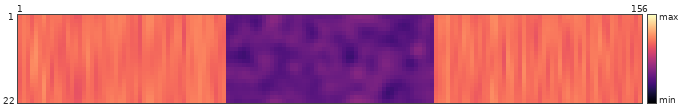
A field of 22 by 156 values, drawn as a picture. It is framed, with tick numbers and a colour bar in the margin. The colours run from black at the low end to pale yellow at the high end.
It is made of 1 by 3 panels. Panel 1,1: high, streaked downward, faint in contrast. Panel 1,2: low, blotchy, faint in contrast. Panel 1,3: high, streaked downward, faint in contrast.
